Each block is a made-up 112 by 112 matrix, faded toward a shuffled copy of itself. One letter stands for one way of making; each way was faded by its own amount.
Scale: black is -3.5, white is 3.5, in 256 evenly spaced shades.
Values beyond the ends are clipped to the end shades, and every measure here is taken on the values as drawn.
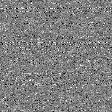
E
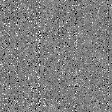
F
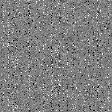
F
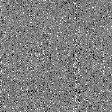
F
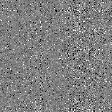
F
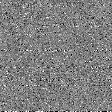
E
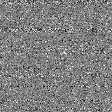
E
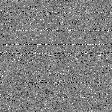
E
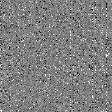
F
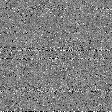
E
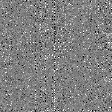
F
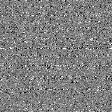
E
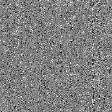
F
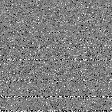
E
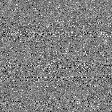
E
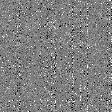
F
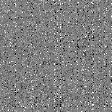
F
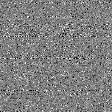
E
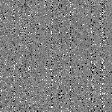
F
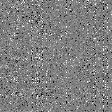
F
